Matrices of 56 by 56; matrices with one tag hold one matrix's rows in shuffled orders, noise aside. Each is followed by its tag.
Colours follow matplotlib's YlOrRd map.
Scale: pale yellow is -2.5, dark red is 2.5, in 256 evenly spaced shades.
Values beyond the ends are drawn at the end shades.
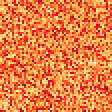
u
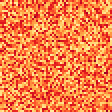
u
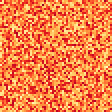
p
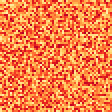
u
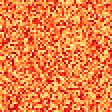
p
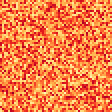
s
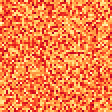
p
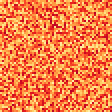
u
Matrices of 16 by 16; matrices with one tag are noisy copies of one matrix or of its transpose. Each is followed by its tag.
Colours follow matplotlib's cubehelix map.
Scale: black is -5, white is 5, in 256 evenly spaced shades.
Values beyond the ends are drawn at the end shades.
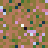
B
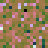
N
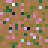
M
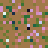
M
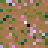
B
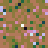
B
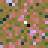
B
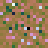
M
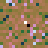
B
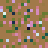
M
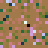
B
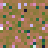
N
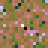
B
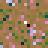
B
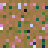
N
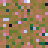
N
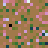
N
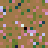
B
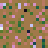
N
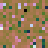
N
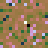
B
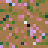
B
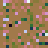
N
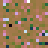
N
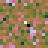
B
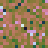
B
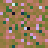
M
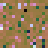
N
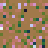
N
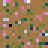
N
